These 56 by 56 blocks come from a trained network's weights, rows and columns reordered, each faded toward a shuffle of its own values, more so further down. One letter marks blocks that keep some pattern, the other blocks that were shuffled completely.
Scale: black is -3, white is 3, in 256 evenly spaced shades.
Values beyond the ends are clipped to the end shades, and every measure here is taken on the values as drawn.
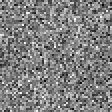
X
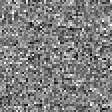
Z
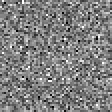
Z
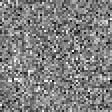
Z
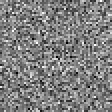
Z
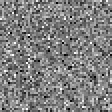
X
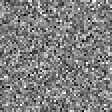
X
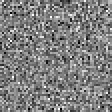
Z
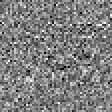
Z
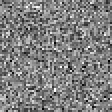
Z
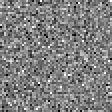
X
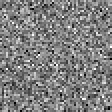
X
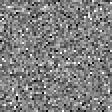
X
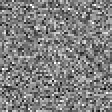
Z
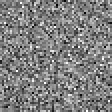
Z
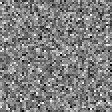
X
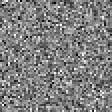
X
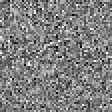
Z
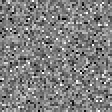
X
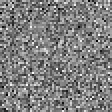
Z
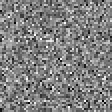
Z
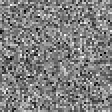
X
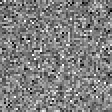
X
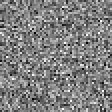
Z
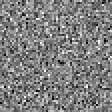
Z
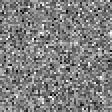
X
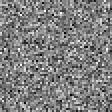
X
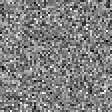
Z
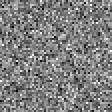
X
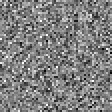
Z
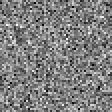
X
